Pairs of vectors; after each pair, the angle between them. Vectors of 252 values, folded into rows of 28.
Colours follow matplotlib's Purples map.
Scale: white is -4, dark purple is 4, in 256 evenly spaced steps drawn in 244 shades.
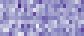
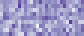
nearly parallel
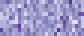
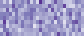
partly opposed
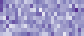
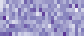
nearly opposite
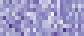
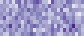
partly aligned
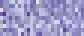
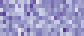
nearly parallel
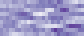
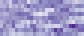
nearly parallel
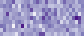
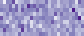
partly aligned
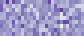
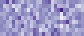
nearly parallel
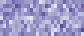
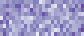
nearly parallel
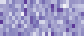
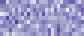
partly opposed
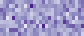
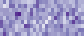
partly opposed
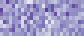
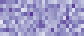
partly aligned
